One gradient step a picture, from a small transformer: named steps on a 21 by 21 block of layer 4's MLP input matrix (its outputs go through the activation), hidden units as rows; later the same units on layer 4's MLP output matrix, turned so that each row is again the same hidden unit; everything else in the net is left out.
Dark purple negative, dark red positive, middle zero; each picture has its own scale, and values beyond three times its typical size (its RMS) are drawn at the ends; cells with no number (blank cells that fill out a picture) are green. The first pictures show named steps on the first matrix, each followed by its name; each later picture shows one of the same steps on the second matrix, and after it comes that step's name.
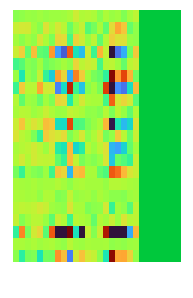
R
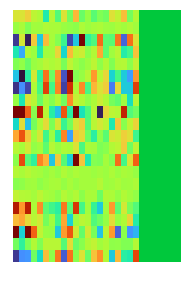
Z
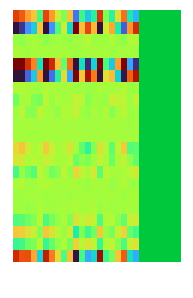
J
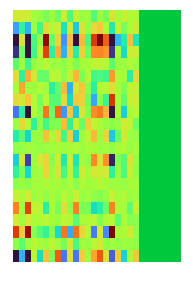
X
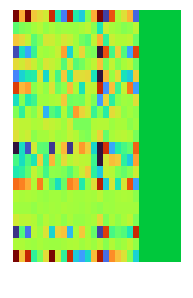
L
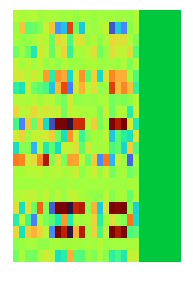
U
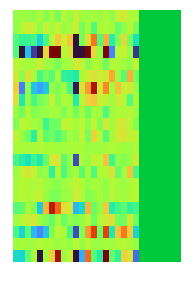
X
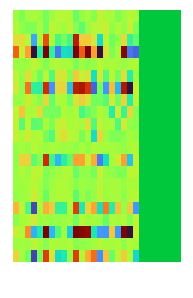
Z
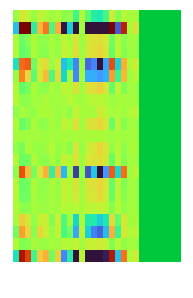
J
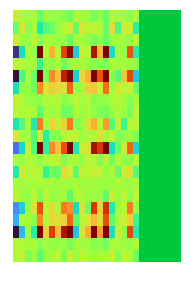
R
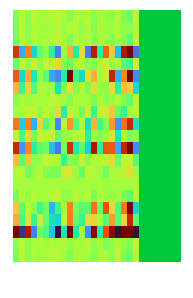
U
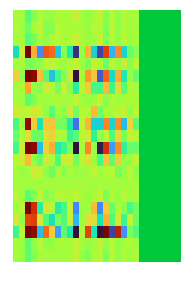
U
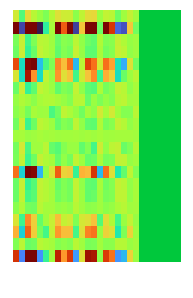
J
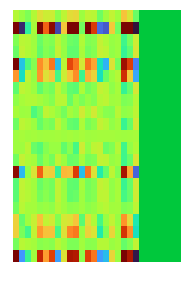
J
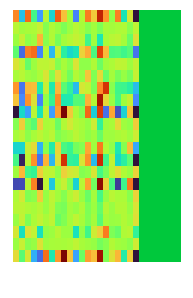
L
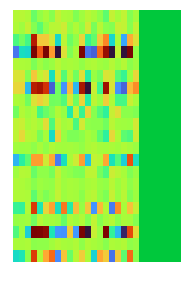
Z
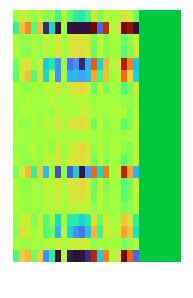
J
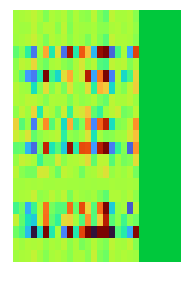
U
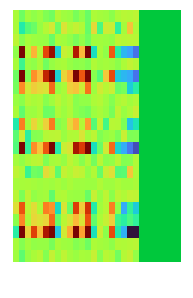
R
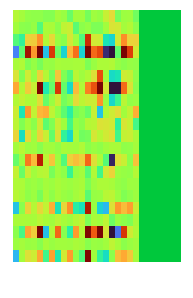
Z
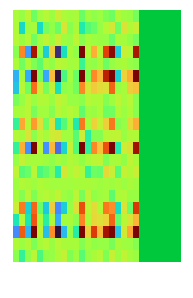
R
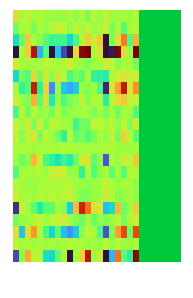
X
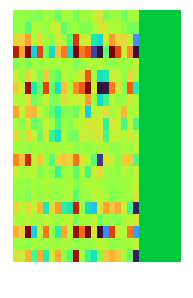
Z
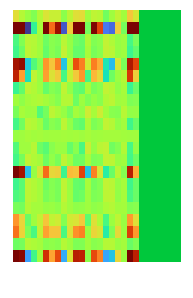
J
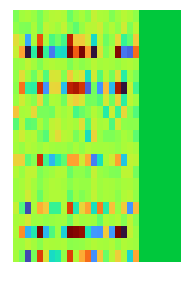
Z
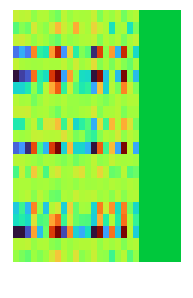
R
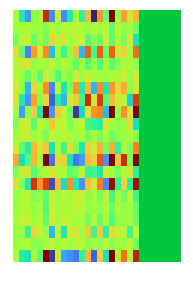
L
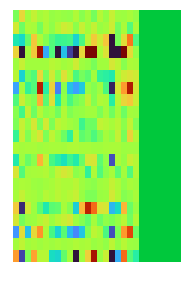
X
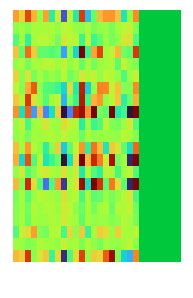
L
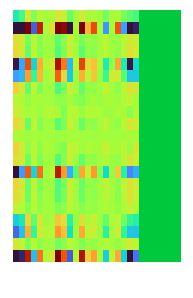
J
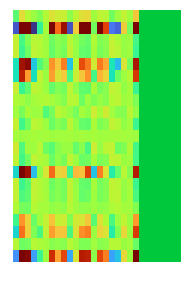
J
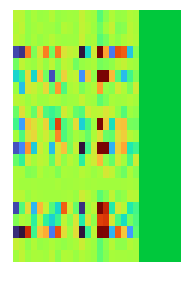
U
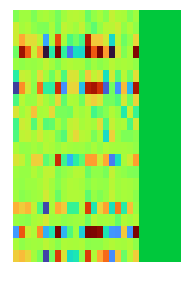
Z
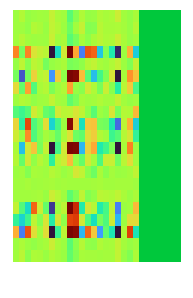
U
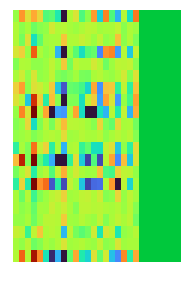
L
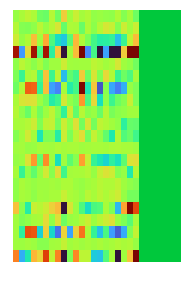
X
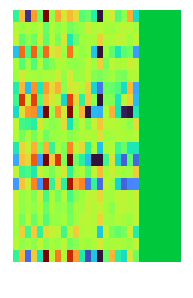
L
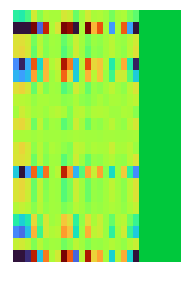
J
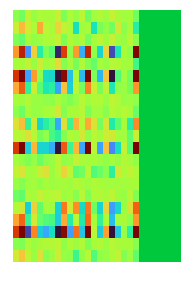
R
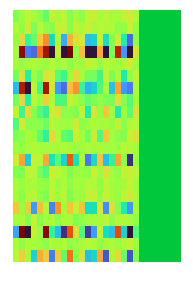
Z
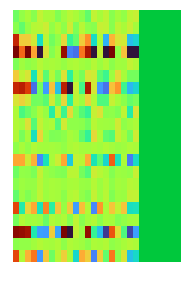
Z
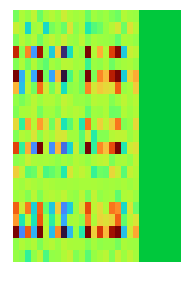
R
